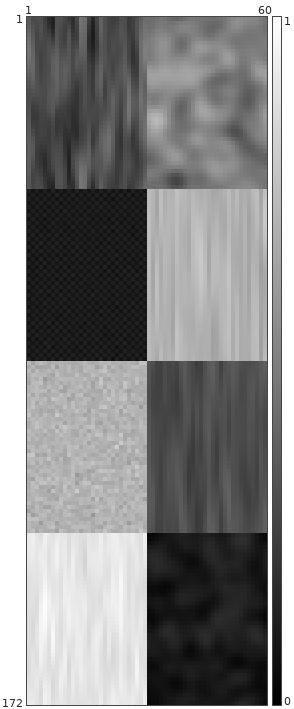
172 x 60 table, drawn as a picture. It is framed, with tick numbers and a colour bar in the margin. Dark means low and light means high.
The table splits into 4 rows of 2 panels. Panel 1,1: low, streaked downward. Panel 1,2: middling, blotchy. Panel 2,1: very low, checkered, faint in contrast. Panel 2,2: high, streaked downward, faint in contrast. Panel 3,1: high, fine-grained, faint in contrast. Panel 3,2: low, streaked downward, faint in contrast. Panel 4,1: very high, streaked downward, faint in contrast. Panel 4,2: very low, blotchy, faint in contrast.
